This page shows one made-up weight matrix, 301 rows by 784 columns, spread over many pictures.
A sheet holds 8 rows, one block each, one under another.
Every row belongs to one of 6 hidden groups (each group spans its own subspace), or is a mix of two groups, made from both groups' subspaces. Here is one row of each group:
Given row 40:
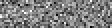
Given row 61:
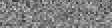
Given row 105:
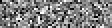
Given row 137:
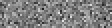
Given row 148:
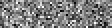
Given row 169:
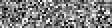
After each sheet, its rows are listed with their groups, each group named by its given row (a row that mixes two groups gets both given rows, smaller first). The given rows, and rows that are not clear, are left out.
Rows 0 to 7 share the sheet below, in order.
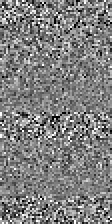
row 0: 169
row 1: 105
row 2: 137
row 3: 40
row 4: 105
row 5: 105
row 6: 61
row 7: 169
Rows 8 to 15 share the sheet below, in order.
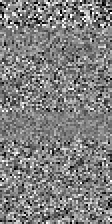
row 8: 137
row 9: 137
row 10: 169
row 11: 40 and 169
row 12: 169
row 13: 105 and 137
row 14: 61
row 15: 61
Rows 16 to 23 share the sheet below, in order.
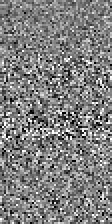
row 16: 40
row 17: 61
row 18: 105
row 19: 105
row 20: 61
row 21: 148
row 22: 105
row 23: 105
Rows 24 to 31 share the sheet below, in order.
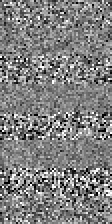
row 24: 61 and 105
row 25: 61
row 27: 169
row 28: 137
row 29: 148
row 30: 40
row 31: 40 and 148
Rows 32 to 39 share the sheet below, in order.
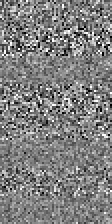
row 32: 40
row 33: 105 and 169
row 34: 61
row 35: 105
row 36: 61 and 169
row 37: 40
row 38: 169
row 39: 40
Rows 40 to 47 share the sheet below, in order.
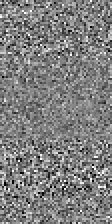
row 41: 61
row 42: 137
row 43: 137
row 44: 61
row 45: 105 and 169
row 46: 137
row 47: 61 and 169
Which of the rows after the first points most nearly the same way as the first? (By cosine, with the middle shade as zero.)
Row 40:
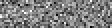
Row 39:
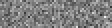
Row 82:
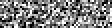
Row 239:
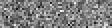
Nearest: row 239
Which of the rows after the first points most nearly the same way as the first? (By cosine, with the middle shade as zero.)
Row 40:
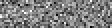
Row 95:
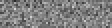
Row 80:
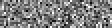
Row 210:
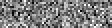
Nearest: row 95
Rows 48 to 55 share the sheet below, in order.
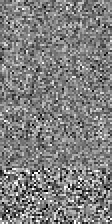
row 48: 148
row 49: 137 and 148
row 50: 148
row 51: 40
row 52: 148 and 169
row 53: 148
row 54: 61 and 137
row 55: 169
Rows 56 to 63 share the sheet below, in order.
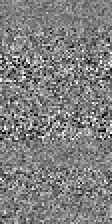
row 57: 148 and 169
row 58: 61
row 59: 105
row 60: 137
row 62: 61
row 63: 137
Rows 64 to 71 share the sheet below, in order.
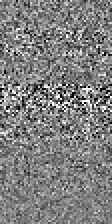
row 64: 105 and 137
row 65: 148
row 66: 137
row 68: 61 and 137
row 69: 61 and 137
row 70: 137
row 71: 105
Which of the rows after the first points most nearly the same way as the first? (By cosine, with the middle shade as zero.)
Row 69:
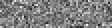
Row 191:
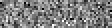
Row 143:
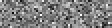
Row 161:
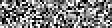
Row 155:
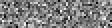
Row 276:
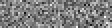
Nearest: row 191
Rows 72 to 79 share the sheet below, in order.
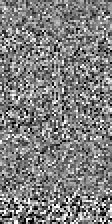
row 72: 61 and 169
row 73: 169
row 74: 40
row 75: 40
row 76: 40
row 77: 105
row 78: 169
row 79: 137
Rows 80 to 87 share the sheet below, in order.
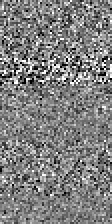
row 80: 105
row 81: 148
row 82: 137
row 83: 61
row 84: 137 and 169
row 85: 169
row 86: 105 and 148
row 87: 137
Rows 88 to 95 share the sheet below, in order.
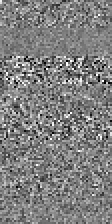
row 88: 105
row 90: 148
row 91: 40 and 137
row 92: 105
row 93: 105 and 169
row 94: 105
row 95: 40 and 61
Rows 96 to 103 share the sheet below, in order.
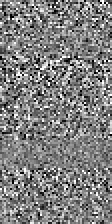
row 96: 105
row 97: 61
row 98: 105
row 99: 137
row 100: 137
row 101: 137
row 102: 40 and 137
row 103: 105
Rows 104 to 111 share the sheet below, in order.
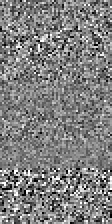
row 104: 40
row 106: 137 and 169
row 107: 40
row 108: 148 and 169
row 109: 61 and 169
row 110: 137
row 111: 105 and 137
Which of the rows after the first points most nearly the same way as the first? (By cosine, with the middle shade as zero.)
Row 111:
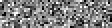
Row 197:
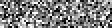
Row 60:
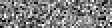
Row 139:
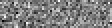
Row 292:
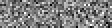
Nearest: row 197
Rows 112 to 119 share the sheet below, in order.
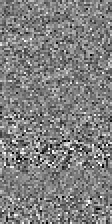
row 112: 61
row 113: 40
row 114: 61
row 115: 105
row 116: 61
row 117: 105
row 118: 105
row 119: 61 and 105
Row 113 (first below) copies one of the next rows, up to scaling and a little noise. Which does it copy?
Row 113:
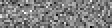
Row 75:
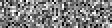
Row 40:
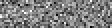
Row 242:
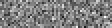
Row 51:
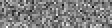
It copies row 40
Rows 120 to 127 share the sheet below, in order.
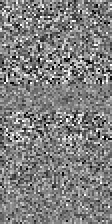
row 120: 61 and 148
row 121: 105
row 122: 105
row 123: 61
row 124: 148
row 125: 61 and 148
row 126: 40
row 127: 148
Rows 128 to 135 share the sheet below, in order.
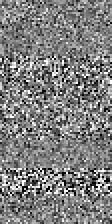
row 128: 169
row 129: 148
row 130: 40
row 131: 61 and 148
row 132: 61 and 169
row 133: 137
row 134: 169
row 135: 40
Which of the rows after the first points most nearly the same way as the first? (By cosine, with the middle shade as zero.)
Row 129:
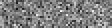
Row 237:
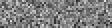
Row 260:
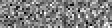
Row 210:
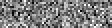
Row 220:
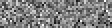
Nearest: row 260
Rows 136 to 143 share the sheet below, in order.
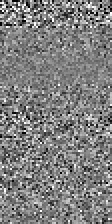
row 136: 61
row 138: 169
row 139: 137
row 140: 61
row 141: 169
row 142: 40 and 61
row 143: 61 and 105
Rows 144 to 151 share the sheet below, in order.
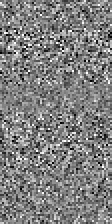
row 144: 137 and 148
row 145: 61
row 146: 40
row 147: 105 and 169
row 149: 105
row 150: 40 and 169
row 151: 169
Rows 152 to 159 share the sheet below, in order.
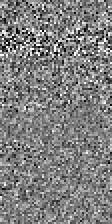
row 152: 137 and 169
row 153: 169
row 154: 40
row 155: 137
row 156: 40 and 61
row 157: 61
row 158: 137
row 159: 105
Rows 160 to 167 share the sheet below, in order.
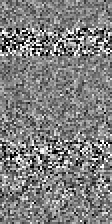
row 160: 169
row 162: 40 and 169
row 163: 105 and 148
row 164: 169
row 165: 105
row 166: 169
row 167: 40 and 105
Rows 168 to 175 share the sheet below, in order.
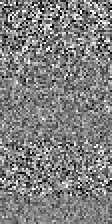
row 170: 137
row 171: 40
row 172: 148
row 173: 148 and 169
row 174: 61
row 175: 137
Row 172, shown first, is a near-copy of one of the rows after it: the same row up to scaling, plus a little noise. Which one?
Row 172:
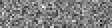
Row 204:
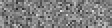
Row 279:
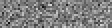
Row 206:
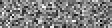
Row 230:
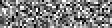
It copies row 206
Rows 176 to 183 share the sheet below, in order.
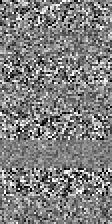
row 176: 105
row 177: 61
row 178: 148
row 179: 169
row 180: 105
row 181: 148
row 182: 105
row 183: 137
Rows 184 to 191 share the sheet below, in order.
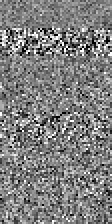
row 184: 40 and 61
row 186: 40
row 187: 148
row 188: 105
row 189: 61
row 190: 40
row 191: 137 and 148
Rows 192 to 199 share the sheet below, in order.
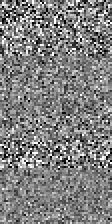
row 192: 169
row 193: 148
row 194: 148
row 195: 40 and 137
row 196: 148
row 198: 137
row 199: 61
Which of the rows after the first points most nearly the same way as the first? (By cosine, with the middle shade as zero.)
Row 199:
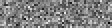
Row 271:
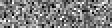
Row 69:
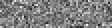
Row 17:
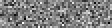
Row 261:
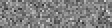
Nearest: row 17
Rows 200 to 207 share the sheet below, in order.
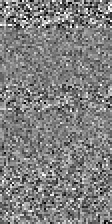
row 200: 61
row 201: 148
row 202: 148
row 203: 61
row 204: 148
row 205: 105
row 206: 148
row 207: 148
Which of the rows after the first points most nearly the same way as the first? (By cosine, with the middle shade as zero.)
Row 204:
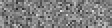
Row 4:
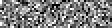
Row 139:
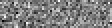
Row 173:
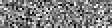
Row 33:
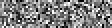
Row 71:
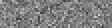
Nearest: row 173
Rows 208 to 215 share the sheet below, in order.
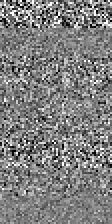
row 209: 169
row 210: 40
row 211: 137
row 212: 148
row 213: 40
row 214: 137
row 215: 105
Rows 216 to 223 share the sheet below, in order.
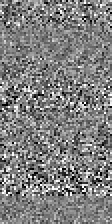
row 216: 61 and 137
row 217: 105
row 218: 169
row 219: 137
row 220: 169
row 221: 61 and 137
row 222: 61
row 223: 169
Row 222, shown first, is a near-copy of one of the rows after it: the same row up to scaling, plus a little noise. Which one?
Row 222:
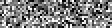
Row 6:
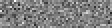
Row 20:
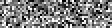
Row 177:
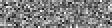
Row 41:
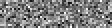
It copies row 20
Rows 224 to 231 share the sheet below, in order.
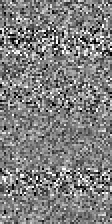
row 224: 105
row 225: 40
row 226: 169
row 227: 61 and 105
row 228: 137
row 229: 61 and 105
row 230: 148
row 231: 137
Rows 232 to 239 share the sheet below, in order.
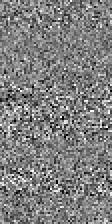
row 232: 105
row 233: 137
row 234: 137
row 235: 40
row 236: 40
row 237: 169
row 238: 40 and 169
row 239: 148
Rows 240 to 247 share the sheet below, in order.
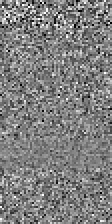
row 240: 169
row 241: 148
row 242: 40
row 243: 61 and 148
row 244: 137
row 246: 40 and 148
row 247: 61 and 105
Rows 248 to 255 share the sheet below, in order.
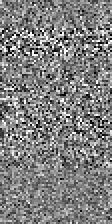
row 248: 148 and 169
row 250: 105 and 169
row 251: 40 and 61
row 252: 148
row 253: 40
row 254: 40 and 148
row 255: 61
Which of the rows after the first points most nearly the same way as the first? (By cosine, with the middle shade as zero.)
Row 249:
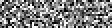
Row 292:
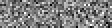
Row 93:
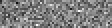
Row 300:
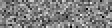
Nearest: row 300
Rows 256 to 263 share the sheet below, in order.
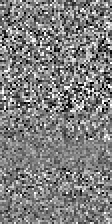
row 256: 40
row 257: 169
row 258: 40
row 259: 105
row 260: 40 and 148
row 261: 169
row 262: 148
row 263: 40
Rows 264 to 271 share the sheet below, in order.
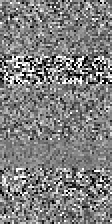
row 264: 105
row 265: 148
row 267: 40
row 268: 105
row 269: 137
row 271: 137 and 148
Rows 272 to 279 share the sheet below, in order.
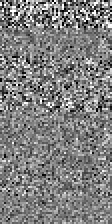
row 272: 40
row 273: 137 and 169
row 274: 61
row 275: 105 and 169
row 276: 40
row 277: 137
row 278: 137 and 148
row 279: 148
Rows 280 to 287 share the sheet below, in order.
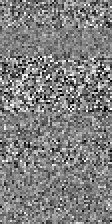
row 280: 40
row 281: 105 and 148
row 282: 169
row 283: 148
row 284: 105 and 137
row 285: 137
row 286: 137
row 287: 61
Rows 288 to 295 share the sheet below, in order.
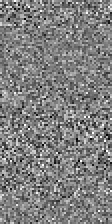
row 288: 61
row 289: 148
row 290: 40 and 169
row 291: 61 and 169
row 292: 40
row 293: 169
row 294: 169
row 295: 105
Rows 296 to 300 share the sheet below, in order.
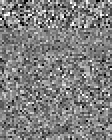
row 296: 40
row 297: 61
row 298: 137
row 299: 148
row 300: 61
